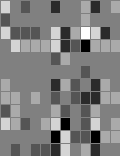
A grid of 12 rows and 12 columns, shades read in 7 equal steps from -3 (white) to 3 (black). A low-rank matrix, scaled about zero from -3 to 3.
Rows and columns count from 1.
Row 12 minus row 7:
1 1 0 1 1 0 -1 -1 -1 0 1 0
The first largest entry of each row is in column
6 1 7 9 6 9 6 9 1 7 6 6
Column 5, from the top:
0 0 0 -1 0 0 0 0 0 -1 0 1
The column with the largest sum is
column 10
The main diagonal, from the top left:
-2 0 1 -1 0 0 -1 1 1 -2 -1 0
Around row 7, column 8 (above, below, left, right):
0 1 -1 0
